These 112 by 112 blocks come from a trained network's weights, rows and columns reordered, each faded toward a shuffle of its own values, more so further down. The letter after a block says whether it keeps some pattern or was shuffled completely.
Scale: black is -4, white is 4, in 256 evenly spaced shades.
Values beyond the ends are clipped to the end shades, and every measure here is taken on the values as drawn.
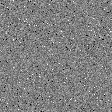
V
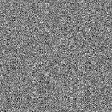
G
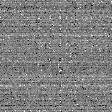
G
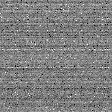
G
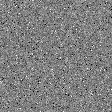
V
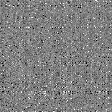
G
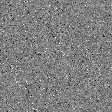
V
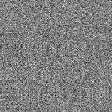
G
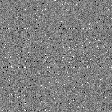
G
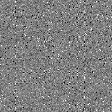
G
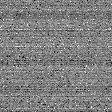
G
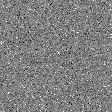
V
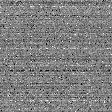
G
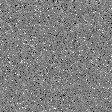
V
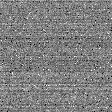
G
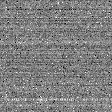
G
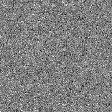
G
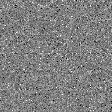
G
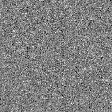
G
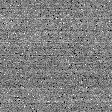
G
